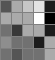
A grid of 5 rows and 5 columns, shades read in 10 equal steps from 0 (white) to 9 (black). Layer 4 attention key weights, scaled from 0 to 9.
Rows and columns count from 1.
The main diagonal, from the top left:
6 3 3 8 3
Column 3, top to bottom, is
2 3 3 5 5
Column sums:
23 24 18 17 31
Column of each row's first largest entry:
5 5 5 4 2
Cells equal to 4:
1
